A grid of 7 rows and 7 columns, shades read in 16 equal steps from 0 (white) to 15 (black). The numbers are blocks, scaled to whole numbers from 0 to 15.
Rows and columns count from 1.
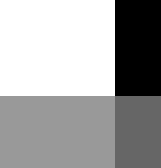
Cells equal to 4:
0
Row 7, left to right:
6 6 6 6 6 9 9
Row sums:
30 30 30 30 48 48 48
